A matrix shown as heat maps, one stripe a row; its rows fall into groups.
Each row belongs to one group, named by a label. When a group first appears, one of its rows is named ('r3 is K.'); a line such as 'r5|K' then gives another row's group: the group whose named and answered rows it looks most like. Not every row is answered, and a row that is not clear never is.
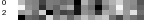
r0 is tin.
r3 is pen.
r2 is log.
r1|tin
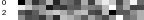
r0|pen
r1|log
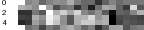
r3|pen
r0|tin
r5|tin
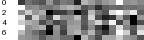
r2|log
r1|tin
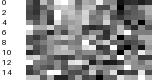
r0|pen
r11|log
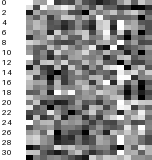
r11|tin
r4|log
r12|pen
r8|log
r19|log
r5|log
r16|log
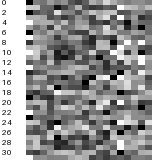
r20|log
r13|tin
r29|log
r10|log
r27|log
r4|tin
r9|log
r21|pen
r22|tin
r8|log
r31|tin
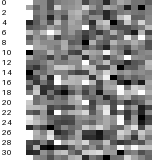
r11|tin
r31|tin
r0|tin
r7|log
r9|tin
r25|pen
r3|tin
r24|log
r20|tin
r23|log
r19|tin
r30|pen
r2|tin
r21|log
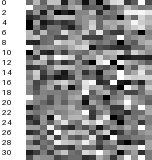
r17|pen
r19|tin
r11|pen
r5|pen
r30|pen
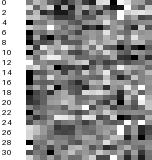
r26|log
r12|tin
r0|log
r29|tin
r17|log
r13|log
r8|pen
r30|pen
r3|log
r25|log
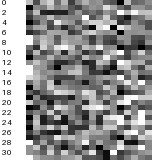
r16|log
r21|pen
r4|pen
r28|tin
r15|log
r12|log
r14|tin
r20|tin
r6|pen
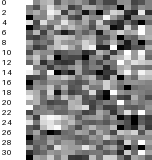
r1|pen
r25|pen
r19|tin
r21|tin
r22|log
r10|log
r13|tin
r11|log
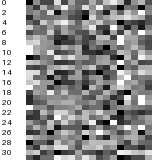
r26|pen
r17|tin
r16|log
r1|pen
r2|log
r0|pen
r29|pen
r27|tin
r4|pen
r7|log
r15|tin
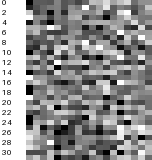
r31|log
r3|tin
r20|pen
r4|pen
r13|log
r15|tin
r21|log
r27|log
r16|log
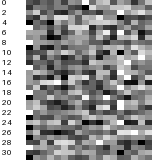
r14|log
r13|tin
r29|tin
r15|tin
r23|pen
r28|pen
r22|tin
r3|pen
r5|tin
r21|log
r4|pen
